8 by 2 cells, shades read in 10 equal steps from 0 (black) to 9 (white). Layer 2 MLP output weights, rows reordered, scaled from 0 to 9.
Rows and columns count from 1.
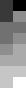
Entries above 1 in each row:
1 2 2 2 2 2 2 2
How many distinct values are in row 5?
2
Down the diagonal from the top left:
2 5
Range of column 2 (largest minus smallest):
9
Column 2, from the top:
0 5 4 5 6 6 7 9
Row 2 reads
2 5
